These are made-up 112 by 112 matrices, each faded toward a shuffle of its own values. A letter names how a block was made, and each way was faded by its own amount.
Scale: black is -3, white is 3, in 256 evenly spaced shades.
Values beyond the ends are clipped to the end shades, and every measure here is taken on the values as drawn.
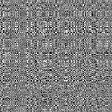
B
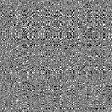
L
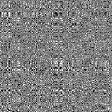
L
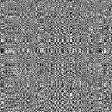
B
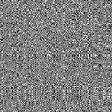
L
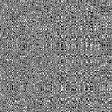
L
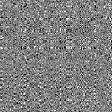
L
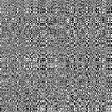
B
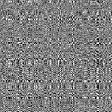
B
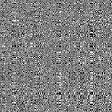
L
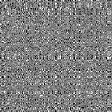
L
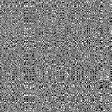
L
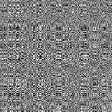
B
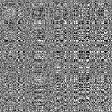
B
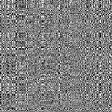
B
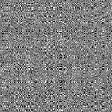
L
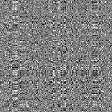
L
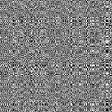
B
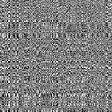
B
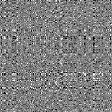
L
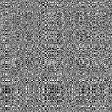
B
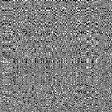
L
